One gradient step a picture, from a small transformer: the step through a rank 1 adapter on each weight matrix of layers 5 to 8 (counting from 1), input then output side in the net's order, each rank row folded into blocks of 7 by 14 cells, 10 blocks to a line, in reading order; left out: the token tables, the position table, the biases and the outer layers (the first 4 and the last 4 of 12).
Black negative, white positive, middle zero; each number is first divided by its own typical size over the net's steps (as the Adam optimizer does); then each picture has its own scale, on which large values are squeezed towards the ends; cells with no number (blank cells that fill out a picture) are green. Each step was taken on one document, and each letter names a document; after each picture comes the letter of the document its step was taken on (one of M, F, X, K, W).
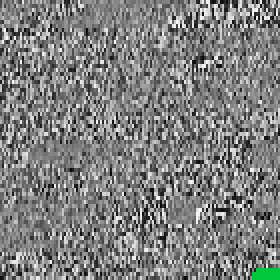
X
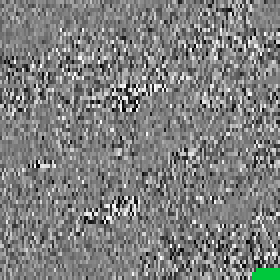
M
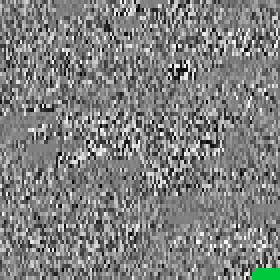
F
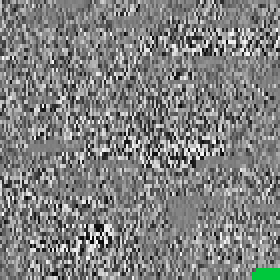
F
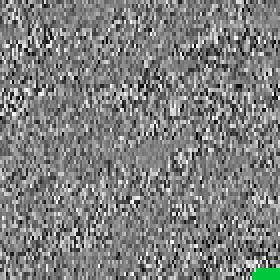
M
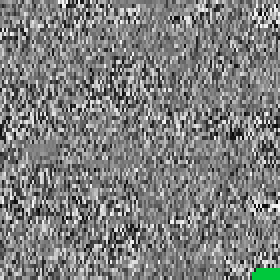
X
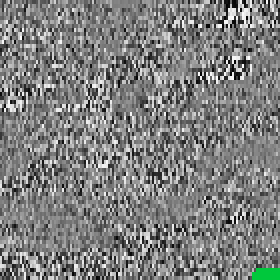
X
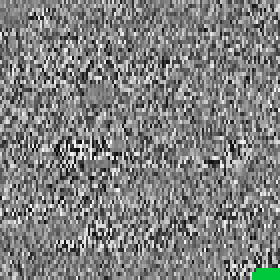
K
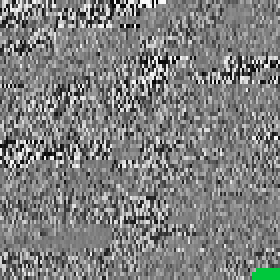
K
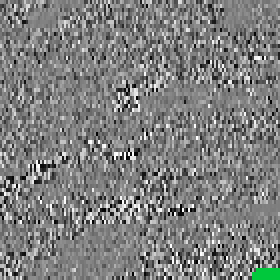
M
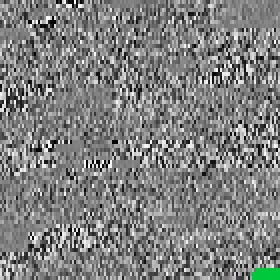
X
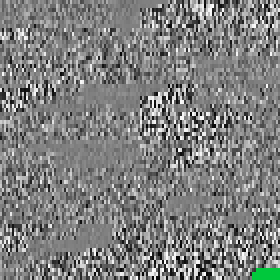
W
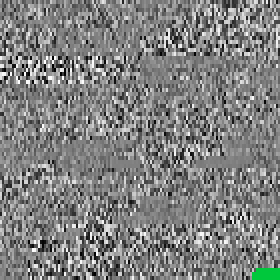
F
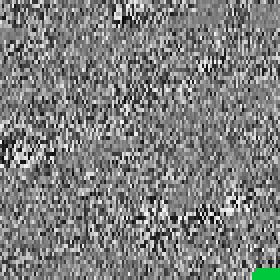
K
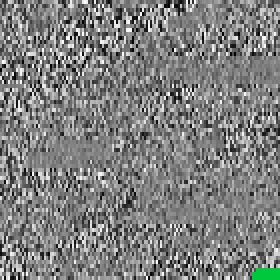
X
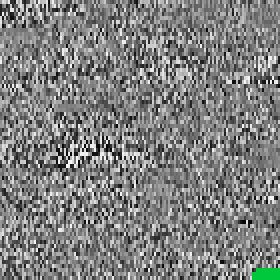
K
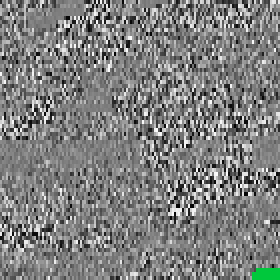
W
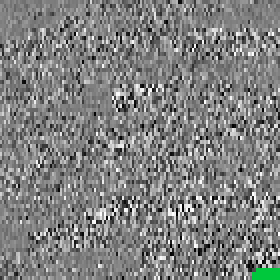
M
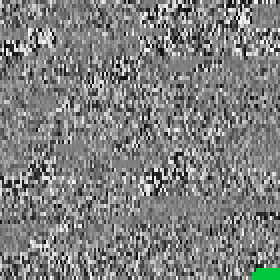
F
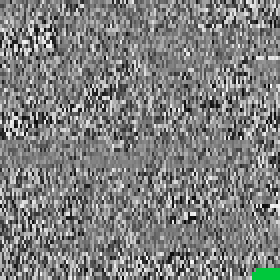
X
